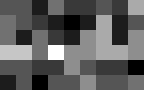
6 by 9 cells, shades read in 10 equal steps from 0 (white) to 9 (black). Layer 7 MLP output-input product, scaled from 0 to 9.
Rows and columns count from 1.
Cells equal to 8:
8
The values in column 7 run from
3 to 7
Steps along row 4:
same up down up same down same up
